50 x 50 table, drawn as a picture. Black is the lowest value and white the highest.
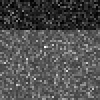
The values follow a bell shape. The bottom part is higher, past a seam about 30% of the way down. On average the colour sits 30% of the way up the scale. No regular stripes run through it.
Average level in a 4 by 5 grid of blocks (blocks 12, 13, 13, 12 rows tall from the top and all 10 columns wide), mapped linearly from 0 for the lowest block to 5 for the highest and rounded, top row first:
1 0 0 0 0
4 3 4 4 4
5 5 5 5 5
5 5 5 5 5
